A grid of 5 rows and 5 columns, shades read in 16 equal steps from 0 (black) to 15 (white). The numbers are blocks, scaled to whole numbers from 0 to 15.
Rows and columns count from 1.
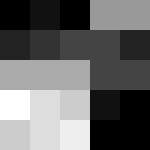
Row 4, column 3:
12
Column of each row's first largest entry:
4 3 1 1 3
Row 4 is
15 13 12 1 0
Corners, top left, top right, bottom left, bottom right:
0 9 12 0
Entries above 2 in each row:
2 3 5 3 3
